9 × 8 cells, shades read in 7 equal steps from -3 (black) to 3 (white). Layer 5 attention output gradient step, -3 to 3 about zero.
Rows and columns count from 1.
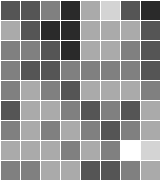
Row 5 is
0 1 0 -1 1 1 1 0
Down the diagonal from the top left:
-1 -1 -1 0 1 0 0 2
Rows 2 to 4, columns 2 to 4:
-1 -2 -2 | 0 -1 -2 | -1 -1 0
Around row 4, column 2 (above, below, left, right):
0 1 0 -1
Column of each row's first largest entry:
6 1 5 1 2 2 2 7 3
